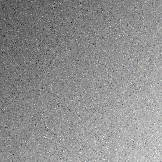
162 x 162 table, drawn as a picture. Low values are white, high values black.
Fine speckle covers the field. No regular stripes run through it. The ninth with the lowest average is the bottom right. The halves do not mirror each other. Values rise toward the top left. The ninth with the highest average is the top left. No single row or column stands out from its neighbours.
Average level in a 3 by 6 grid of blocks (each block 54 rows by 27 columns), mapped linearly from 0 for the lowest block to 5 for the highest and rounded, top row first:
544332 | 433221 | 322110
